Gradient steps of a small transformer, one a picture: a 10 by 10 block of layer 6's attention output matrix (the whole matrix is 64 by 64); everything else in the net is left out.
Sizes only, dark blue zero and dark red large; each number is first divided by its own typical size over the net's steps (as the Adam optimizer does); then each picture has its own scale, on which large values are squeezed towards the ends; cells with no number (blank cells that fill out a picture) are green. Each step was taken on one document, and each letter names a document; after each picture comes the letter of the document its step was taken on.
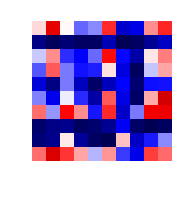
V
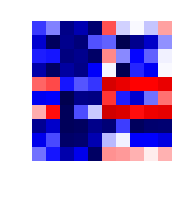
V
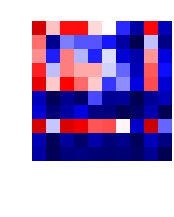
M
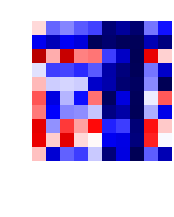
M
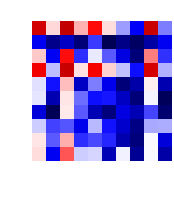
M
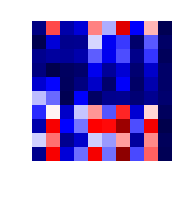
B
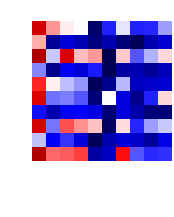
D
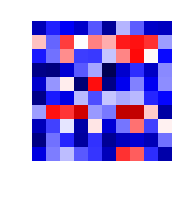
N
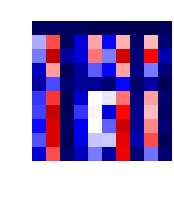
B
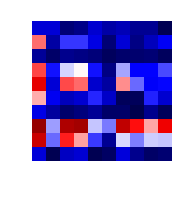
D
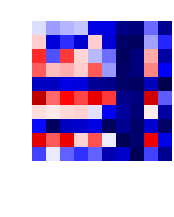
M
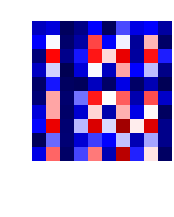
B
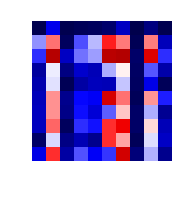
B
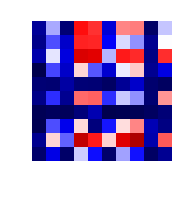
N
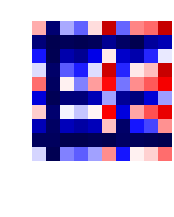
V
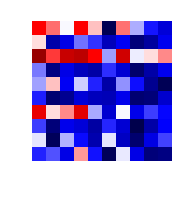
D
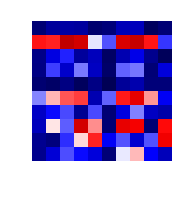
N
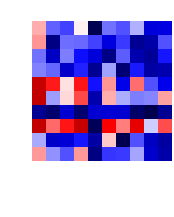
D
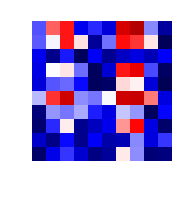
N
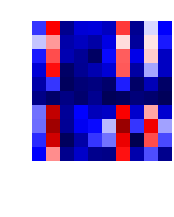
B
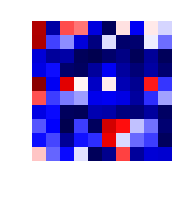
D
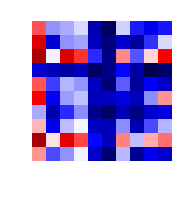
D
